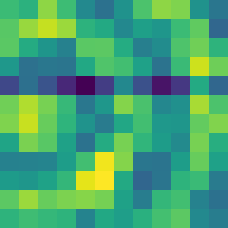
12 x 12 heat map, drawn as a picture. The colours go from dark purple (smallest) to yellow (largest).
Concentric rings centre on the middle left. Row 5 stands out from the rest. Overall the values sit about 60% of the way up the scale. The centre is the ninth with the lowest average.
